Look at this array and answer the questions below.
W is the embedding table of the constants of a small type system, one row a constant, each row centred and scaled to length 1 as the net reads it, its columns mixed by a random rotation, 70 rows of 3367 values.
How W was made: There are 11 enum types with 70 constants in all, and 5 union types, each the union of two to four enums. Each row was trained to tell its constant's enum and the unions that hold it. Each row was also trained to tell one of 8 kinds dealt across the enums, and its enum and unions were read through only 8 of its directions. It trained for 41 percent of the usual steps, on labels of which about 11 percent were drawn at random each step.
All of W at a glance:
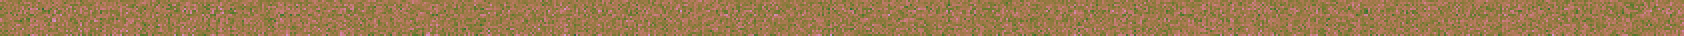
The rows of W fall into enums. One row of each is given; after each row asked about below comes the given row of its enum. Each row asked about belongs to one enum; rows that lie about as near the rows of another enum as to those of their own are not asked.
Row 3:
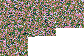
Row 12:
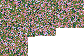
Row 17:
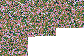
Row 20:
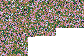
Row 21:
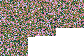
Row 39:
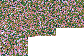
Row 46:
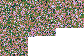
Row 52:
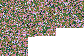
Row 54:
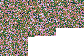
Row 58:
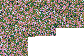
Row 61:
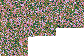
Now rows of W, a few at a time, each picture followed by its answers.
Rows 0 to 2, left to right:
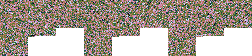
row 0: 12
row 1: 12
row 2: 17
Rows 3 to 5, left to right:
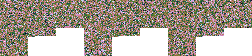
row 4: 39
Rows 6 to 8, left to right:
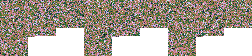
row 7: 3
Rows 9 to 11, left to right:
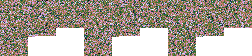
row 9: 17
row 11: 17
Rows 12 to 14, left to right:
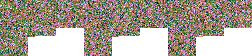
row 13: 54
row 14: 46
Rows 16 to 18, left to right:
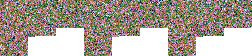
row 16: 58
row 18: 58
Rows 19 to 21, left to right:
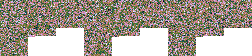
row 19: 61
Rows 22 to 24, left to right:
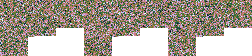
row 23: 52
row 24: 61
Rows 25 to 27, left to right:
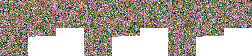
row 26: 61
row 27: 54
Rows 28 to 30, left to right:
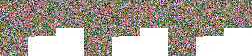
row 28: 46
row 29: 46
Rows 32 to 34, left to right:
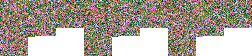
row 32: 58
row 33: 46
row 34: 52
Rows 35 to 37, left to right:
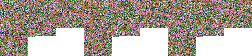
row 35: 3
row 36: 21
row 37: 21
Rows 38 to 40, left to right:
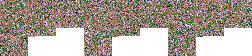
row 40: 21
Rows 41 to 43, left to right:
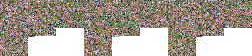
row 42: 17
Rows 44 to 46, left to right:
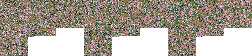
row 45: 3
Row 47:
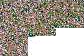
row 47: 58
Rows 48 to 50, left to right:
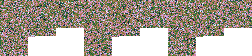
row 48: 61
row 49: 3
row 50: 21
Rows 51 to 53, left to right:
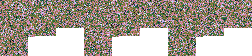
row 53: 21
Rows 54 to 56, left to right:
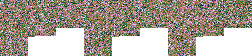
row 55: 3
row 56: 58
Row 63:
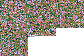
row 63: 61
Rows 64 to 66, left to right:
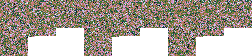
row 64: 52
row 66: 20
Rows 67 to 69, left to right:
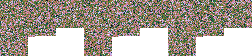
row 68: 52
